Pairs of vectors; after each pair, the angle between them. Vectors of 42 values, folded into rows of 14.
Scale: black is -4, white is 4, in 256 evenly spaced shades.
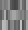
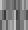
orthogonal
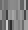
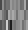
nearly parallel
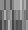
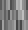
partly aligned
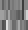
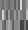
partly aligned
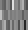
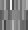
partly opposed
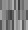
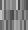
partly aligned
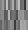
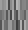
partly aligned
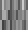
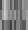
partly aligned
